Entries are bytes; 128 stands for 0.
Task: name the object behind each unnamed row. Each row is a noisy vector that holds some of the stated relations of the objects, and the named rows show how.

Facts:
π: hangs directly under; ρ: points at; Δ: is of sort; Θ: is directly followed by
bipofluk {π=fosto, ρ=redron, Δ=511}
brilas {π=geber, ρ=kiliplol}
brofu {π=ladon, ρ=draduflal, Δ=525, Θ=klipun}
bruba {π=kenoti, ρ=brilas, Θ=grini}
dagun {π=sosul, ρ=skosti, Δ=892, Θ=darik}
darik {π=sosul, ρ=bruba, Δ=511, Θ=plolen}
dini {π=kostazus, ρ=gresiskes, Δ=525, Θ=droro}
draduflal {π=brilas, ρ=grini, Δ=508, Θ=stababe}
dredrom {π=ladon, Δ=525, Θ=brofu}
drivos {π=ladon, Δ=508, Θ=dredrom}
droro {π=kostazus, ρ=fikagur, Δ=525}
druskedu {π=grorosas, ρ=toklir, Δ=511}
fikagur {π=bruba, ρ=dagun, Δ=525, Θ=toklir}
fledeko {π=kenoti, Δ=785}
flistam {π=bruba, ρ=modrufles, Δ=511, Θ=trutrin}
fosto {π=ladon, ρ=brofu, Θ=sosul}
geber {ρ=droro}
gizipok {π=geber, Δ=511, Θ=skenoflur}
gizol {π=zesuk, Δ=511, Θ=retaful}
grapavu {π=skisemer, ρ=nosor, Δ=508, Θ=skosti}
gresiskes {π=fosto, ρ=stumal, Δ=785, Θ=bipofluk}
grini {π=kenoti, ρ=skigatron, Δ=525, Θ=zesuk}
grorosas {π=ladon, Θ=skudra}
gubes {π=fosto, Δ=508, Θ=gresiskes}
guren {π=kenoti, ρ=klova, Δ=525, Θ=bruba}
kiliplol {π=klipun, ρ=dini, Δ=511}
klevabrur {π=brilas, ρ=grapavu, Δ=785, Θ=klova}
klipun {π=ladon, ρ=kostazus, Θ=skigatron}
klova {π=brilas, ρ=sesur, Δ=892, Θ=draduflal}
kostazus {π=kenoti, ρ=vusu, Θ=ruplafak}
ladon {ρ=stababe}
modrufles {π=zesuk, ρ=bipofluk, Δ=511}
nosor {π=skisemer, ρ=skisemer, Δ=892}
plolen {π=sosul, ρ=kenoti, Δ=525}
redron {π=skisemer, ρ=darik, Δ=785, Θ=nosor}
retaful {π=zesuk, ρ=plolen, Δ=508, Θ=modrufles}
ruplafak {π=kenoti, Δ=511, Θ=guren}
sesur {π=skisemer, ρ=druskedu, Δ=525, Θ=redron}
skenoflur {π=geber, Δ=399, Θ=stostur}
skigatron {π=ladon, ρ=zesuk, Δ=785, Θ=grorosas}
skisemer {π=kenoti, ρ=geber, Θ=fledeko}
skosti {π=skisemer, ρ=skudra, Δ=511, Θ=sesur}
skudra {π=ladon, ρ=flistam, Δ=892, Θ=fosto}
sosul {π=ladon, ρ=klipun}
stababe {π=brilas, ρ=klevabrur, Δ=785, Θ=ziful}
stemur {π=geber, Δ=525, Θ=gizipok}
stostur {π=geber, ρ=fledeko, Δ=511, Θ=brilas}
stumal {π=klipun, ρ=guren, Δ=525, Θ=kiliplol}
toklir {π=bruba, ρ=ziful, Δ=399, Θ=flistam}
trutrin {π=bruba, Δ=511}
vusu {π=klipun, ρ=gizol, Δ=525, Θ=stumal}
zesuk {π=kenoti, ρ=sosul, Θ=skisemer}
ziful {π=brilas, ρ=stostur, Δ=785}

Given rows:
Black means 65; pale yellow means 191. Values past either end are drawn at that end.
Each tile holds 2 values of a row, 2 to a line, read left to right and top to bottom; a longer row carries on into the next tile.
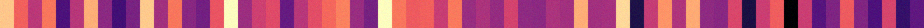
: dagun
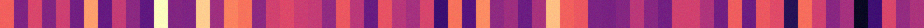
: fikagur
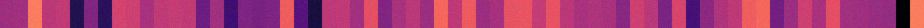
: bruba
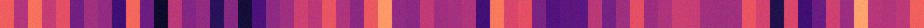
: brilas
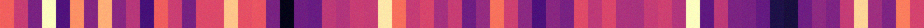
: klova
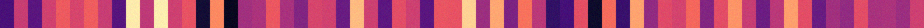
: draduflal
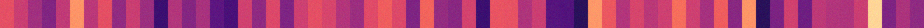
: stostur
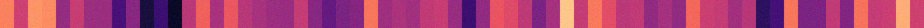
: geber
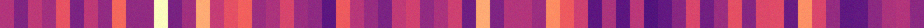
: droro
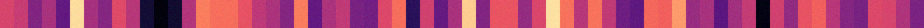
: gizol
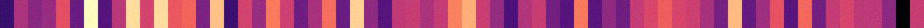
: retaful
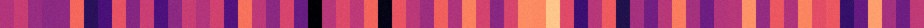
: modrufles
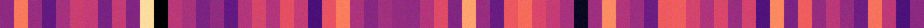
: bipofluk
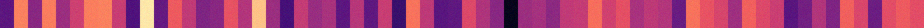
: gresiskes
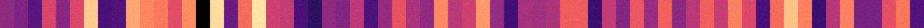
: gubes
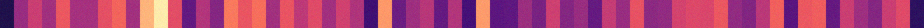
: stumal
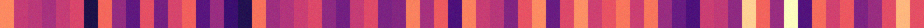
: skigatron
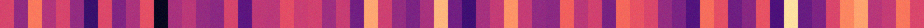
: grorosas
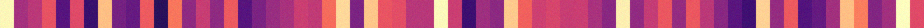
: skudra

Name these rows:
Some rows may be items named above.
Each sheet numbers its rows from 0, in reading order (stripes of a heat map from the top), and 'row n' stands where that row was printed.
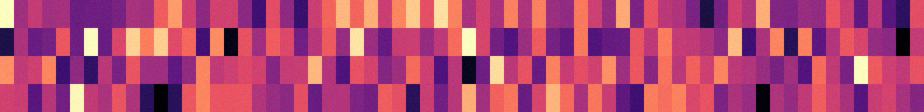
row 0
nosor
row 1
retaful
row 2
skenoflur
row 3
gizol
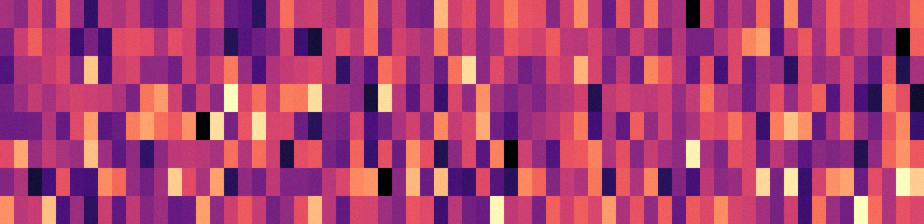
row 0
zesuk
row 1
bruba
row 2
kostazus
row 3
vusu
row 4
gubes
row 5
klevabrur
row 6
fledeko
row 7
skenoflur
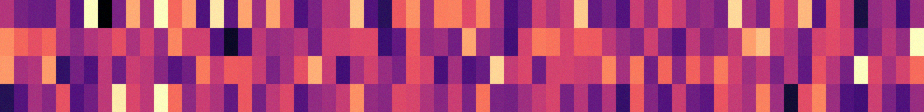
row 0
grapavu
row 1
redron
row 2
skenoflur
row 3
sesur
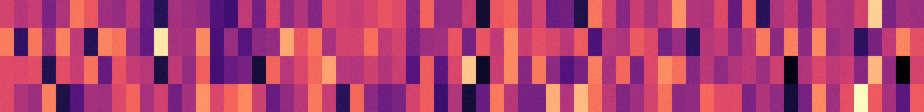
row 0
stostur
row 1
grini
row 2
trutrin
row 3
toklir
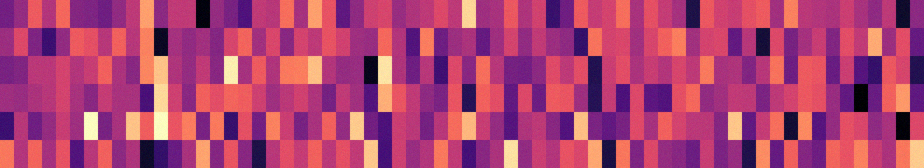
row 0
klipun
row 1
druskedu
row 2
vusu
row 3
stemur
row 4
retaful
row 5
skisemer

